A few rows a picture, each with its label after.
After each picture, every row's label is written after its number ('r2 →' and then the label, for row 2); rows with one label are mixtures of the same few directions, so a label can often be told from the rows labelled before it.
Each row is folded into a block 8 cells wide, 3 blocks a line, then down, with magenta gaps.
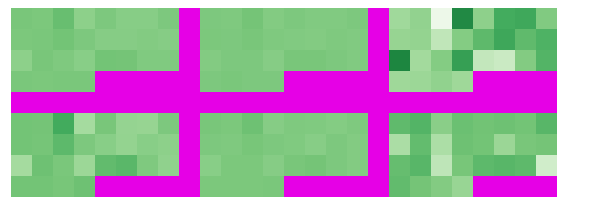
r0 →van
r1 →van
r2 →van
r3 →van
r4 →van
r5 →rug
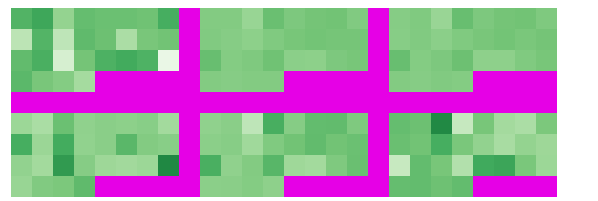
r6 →rug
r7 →van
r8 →van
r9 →rug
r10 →van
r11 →van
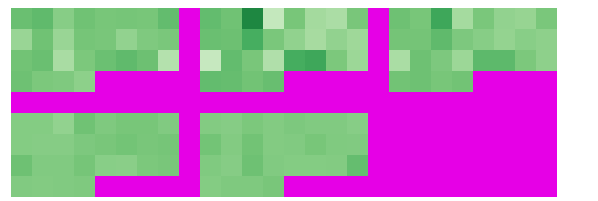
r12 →rug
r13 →van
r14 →van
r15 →van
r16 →rug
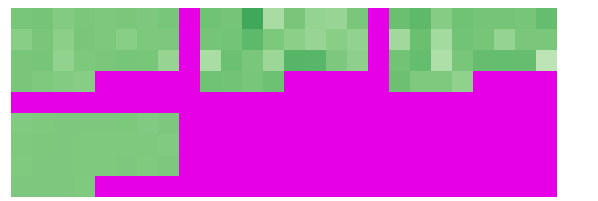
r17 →rug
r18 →van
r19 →rug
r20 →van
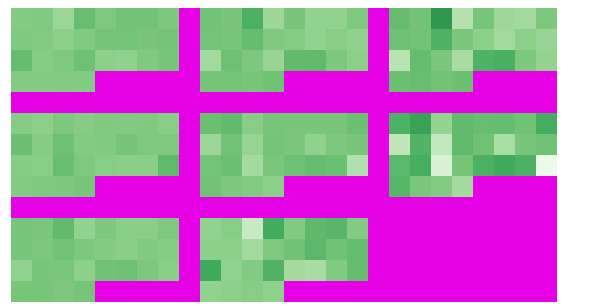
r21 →van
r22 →van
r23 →van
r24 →rug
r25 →rug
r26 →rug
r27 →van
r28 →van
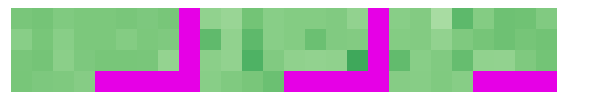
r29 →rug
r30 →rug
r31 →van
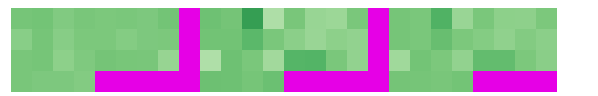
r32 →rug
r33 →van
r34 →van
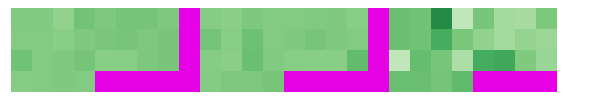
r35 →van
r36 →rug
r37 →van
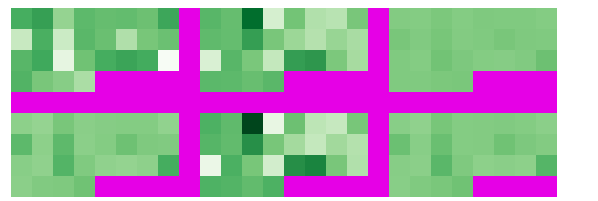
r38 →rug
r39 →van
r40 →rug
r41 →rug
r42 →van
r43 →rug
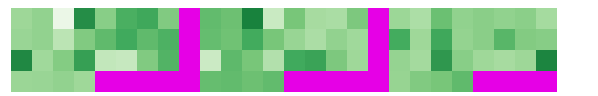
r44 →van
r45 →van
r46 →rug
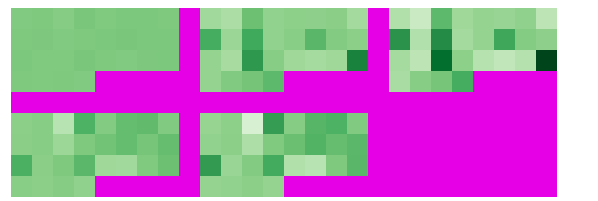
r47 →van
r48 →rug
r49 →rug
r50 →van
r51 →van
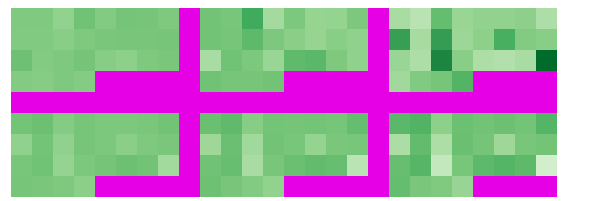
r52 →van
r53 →van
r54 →rug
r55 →rug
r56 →rug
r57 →rug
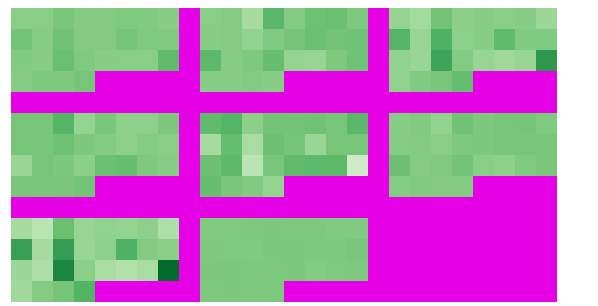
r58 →rug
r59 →van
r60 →rug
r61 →van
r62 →rug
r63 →van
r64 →rug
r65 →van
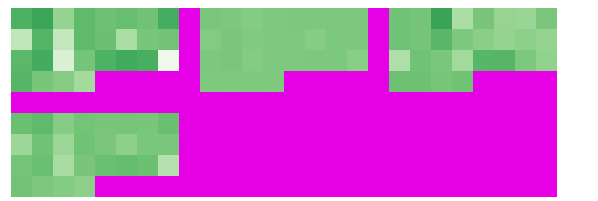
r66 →rug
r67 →rug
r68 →van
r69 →rug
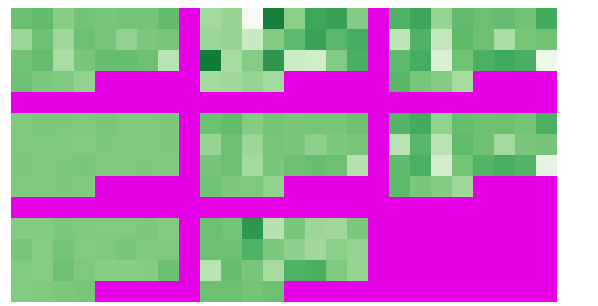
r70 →rug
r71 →van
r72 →rug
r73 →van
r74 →rug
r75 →rug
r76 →rug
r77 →van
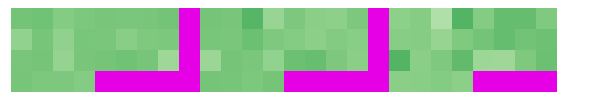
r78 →rug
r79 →van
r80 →van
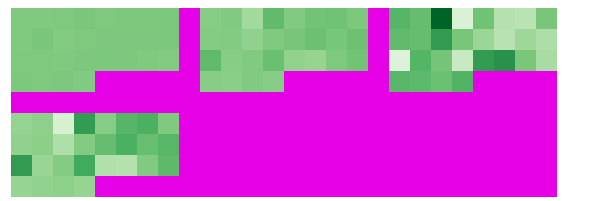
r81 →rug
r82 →van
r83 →van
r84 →van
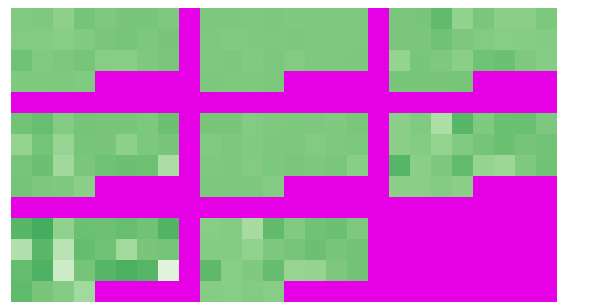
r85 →van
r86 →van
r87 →van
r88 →rug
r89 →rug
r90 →van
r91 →rug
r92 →van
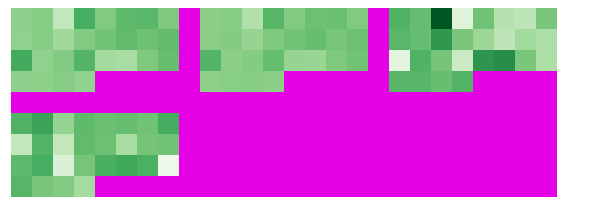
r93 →van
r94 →van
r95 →van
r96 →rug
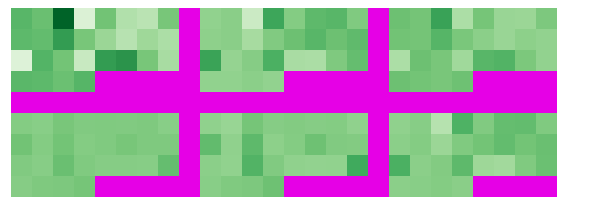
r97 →van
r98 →van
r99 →van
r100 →rug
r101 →rug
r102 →van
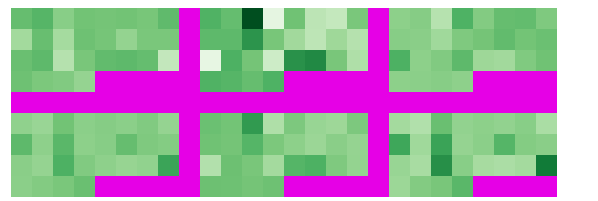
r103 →rug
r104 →van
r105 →van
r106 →rug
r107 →van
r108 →rug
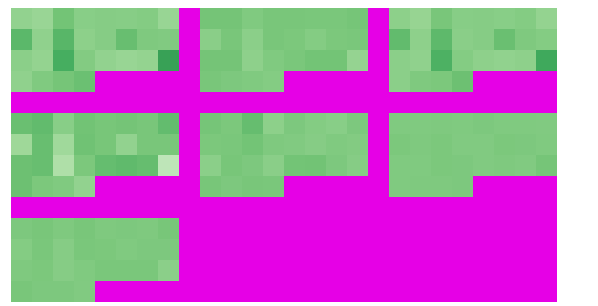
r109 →rug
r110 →rug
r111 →rug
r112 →rug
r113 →van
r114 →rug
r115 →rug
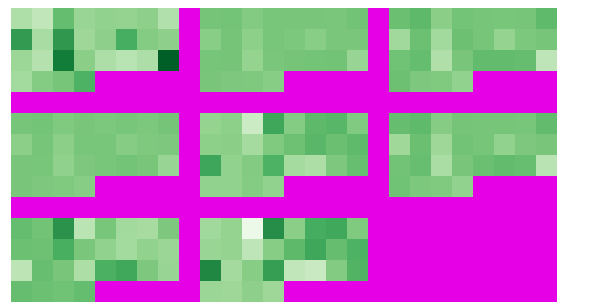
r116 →rug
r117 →rug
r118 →rug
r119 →rug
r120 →van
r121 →rug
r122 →van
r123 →van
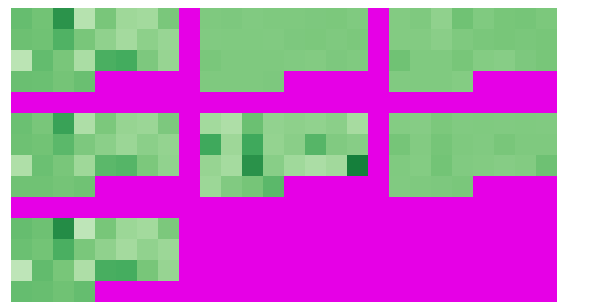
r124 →van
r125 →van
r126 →van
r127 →van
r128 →rug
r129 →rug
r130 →van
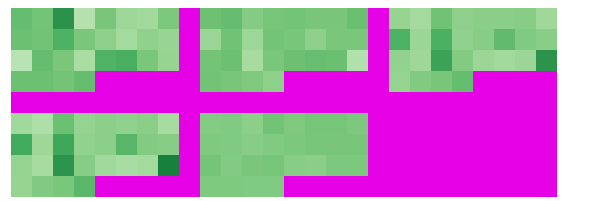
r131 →van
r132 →rug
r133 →rug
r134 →rug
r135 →van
